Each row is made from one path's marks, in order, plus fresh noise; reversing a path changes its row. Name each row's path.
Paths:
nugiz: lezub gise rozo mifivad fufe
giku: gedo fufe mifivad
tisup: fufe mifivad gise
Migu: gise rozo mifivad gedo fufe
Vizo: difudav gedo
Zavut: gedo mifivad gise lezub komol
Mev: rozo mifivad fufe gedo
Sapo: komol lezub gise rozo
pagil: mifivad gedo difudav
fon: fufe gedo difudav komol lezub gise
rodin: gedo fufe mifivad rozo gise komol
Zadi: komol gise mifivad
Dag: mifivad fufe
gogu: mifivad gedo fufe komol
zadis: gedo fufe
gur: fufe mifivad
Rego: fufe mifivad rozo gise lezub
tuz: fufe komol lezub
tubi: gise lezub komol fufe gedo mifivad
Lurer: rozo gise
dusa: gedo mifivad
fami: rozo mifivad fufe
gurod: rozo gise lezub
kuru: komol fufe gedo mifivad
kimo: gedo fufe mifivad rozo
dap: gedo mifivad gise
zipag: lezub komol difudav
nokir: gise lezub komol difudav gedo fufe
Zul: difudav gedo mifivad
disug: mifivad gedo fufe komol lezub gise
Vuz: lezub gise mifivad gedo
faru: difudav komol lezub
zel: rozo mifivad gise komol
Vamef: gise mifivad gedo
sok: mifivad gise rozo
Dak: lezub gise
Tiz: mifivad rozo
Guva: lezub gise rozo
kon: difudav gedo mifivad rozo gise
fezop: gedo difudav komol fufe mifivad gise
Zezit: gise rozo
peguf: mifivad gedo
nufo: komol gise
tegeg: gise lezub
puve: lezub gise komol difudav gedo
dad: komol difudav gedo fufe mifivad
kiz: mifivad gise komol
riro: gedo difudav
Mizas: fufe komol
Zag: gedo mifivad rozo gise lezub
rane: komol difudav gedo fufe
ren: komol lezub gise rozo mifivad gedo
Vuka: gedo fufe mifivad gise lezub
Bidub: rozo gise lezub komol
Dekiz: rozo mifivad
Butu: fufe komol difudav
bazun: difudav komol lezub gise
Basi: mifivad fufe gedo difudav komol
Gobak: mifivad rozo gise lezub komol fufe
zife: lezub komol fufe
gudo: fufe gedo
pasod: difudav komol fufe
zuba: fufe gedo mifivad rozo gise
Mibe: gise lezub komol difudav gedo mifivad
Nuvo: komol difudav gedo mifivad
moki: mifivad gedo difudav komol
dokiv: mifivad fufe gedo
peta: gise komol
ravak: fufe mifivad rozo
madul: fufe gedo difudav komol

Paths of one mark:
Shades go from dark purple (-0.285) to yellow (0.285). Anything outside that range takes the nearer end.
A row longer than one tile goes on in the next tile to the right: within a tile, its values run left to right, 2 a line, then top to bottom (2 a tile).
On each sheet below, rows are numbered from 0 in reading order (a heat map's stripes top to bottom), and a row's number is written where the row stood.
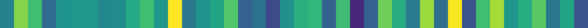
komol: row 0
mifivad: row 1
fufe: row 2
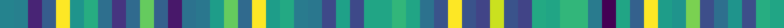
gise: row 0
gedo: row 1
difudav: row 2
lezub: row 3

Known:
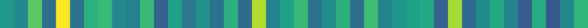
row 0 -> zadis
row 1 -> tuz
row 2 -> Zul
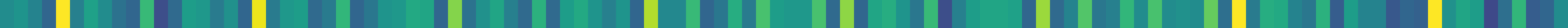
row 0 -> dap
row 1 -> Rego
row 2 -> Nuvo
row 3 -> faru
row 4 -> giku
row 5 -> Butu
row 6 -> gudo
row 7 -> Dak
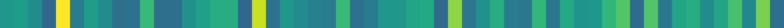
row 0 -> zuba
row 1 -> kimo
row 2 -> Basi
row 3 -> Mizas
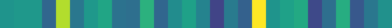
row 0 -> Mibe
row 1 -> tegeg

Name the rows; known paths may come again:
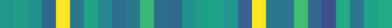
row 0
zuba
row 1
riro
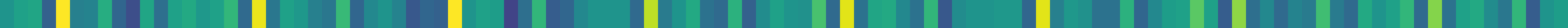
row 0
Vizo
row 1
Mev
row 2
Dak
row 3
Mibe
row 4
dokiv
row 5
ren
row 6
Tiz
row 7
kuru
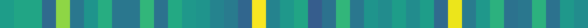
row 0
Basi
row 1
bazun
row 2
nokir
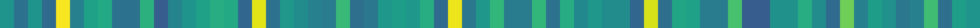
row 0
Vuka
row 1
kimo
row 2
rane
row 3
tisup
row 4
kiz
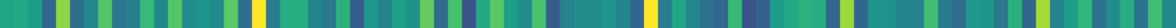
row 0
Butu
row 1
gudo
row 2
Dag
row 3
dap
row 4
ravak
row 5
tuz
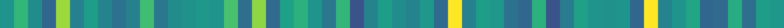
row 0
zel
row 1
giku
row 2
Vuz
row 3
puve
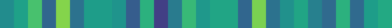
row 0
dusa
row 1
Nuvo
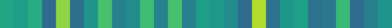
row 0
pasod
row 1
fezop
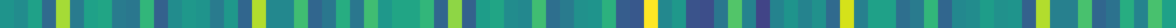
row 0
tubi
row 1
faru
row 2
fami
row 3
Lurer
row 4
disug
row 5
zipag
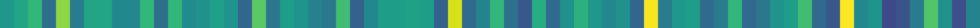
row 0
gogu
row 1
Zadi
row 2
pagil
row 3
Rego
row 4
Zezit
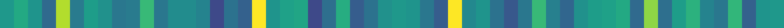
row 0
rodin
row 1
tegeg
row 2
Guva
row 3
dad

